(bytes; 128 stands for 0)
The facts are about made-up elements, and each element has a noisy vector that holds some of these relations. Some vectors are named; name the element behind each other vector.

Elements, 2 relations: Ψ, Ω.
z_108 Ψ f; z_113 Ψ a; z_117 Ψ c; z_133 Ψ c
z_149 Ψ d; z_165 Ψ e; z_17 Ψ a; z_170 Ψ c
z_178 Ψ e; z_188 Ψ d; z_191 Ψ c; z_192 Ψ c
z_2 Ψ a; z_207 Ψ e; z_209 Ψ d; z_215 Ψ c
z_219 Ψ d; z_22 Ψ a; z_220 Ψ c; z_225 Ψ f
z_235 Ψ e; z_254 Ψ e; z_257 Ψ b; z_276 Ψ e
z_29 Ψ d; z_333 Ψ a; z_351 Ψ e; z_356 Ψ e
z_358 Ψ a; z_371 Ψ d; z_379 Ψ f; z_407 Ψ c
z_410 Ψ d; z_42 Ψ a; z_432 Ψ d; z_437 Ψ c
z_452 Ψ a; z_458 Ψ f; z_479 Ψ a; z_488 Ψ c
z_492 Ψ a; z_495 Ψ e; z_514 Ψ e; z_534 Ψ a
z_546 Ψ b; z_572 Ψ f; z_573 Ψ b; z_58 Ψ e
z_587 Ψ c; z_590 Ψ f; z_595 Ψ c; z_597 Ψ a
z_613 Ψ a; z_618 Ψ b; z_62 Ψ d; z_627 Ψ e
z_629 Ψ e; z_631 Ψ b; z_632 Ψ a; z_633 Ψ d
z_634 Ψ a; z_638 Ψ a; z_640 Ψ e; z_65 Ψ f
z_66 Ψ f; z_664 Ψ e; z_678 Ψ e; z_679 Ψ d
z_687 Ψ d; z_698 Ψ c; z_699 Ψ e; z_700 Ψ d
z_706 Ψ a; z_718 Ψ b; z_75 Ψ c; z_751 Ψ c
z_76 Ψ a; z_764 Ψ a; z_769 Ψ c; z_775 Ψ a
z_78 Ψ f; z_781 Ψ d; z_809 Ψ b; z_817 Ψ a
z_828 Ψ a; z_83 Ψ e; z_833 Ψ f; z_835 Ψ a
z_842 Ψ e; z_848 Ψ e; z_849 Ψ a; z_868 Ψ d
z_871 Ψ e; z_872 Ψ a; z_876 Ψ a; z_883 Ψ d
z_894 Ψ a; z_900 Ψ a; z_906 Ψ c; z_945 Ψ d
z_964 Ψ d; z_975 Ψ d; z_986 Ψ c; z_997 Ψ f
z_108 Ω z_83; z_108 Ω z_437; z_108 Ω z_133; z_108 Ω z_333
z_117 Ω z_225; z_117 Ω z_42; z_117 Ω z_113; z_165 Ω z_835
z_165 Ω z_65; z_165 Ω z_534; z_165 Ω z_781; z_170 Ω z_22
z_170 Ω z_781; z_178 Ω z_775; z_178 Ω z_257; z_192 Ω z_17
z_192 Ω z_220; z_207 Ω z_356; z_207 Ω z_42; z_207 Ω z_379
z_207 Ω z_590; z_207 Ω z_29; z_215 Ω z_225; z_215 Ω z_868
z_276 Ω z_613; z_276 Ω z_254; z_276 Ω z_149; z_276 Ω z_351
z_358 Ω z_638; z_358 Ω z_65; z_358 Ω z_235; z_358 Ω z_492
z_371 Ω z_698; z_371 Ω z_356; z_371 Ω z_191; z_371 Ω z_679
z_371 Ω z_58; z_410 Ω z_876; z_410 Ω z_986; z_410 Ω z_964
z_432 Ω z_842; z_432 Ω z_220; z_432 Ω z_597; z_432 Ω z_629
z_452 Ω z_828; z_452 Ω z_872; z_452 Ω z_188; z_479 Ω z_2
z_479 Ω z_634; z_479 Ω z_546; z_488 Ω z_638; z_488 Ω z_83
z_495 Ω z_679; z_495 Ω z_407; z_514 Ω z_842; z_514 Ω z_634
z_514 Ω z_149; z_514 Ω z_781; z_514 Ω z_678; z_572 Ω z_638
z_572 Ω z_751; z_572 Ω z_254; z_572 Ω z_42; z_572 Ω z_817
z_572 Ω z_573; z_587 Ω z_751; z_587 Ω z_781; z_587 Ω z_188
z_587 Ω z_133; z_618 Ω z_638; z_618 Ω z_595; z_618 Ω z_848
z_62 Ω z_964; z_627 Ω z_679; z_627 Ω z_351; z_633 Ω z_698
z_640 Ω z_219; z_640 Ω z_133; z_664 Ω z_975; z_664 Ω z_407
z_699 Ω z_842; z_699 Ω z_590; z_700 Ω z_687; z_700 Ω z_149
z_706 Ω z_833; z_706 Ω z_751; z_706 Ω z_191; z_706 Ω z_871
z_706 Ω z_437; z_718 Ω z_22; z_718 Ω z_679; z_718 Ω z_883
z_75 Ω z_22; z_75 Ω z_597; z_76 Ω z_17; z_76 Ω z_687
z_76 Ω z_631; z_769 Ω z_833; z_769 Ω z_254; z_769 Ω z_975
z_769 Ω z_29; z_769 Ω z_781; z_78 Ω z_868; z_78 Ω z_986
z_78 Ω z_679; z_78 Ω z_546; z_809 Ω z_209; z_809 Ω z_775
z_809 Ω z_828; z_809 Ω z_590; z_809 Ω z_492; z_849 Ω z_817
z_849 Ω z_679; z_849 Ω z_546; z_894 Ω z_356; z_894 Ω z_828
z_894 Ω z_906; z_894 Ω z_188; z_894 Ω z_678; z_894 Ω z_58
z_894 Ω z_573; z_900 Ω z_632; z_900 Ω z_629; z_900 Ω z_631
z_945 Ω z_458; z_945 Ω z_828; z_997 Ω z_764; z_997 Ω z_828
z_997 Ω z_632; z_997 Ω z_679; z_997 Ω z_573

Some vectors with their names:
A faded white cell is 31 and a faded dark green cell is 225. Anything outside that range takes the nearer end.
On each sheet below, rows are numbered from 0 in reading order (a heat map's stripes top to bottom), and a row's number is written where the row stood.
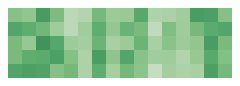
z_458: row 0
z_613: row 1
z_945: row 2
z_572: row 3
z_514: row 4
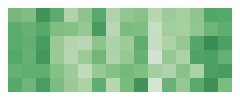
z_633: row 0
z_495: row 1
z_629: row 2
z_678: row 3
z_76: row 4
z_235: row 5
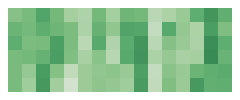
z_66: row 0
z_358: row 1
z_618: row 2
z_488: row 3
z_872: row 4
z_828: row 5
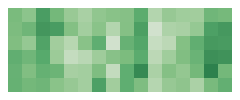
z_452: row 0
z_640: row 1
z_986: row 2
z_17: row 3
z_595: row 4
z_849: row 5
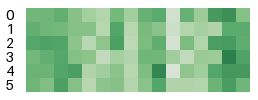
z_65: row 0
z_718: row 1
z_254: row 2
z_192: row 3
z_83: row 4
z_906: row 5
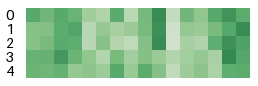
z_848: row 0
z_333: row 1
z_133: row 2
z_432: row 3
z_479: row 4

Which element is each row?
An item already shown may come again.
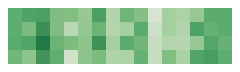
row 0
z_664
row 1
z_58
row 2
z_207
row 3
z_188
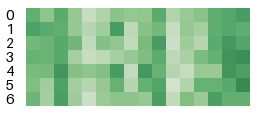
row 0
z_632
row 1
z_351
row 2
z_751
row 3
z_17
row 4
z_215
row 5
z_876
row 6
z_828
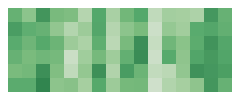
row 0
z_809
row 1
z_351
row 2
z_848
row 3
z_638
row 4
z_225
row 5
z_699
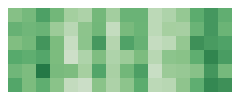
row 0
z_66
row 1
z_407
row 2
z_225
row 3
z_687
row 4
z_178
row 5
z_631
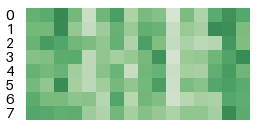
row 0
z_29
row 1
z_590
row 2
z_769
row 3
z_333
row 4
z_407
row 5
z_775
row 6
z_718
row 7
z_700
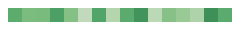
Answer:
z_618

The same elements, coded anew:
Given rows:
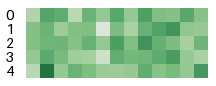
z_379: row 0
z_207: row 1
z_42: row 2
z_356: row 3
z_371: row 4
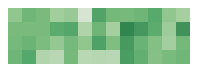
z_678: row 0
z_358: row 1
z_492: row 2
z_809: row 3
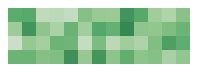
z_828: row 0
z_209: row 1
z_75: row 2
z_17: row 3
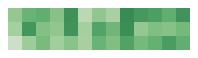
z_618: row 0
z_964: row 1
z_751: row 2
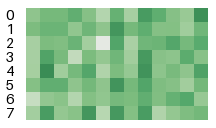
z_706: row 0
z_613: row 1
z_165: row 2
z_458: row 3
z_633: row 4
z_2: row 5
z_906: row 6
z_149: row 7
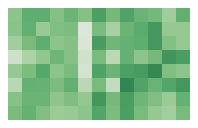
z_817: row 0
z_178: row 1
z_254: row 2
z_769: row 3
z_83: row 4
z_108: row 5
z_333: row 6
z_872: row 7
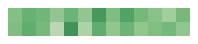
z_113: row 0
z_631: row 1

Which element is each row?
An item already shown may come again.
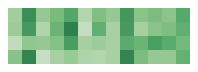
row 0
z_633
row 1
z_700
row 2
z_117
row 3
z_945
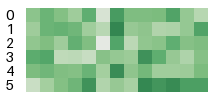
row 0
z_629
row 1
z_22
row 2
z_514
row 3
z_828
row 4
z_597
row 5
z_488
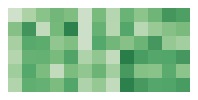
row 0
z_769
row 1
z_432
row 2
z_351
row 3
z_572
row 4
z_458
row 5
z_572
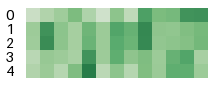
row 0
z_587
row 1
z_209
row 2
z_209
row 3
z_220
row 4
z_192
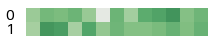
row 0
z_640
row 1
z_546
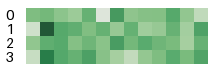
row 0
z_842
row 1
z_679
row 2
z_817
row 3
z_78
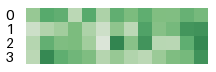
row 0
z_257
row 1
z_587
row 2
z_781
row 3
z_718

